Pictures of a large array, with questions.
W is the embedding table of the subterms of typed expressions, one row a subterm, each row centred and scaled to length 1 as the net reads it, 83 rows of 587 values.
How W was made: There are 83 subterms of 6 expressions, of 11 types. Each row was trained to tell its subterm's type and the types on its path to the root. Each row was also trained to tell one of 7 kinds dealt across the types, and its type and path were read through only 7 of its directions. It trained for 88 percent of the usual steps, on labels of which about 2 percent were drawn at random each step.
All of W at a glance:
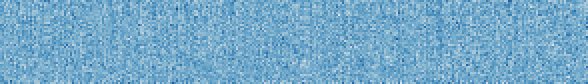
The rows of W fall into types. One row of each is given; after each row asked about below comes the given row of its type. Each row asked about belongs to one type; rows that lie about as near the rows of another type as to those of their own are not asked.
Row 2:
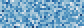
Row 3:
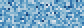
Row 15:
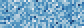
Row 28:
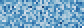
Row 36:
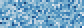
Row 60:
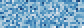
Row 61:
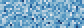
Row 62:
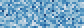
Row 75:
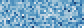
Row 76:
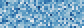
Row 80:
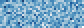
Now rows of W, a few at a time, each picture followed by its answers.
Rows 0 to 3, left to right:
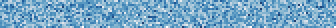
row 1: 61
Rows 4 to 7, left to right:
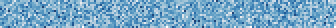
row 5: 60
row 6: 15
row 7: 76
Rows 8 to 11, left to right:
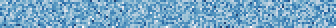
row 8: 36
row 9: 2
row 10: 15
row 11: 2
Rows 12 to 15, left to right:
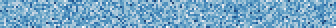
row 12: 2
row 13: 3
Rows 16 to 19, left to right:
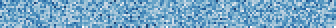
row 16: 75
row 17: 36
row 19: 36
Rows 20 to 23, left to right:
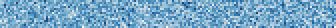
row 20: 75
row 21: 60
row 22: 60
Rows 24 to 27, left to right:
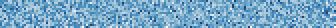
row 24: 80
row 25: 80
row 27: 3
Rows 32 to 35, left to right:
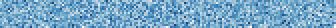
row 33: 2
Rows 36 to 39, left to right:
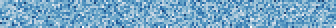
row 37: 75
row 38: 75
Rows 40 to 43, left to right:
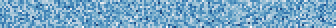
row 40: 3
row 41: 76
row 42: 75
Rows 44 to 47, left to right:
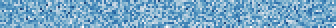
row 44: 80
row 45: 80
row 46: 15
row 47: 3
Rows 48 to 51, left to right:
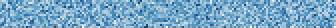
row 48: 36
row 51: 80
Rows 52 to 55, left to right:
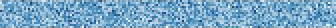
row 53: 61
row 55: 2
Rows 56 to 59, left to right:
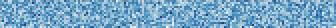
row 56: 80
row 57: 75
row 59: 2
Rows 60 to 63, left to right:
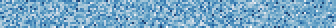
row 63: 36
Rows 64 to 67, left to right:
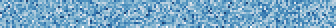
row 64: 62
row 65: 2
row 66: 36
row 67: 76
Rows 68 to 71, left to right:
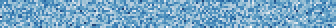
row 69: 36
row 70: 60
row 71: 3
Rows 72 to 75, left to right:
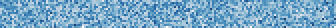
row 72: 80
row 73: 15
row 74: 62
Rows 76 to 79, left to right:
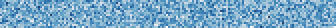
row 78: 76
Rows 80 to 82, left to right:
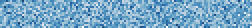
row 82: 3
